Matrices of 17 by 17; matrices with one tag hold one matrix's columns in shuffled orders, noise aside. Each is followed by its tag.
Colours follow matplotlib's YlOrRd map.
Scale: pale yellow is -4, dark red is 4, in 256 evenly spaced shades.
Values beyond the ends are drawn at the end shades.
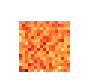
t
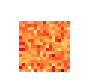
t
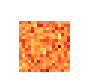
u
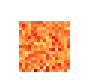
t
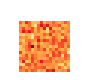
u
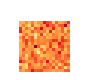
u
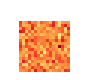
u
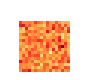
u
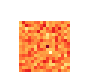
u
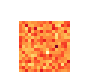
u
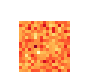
u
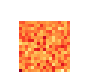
t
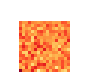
t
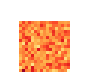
t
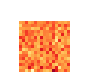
t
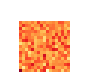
t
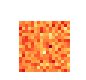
u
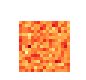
u
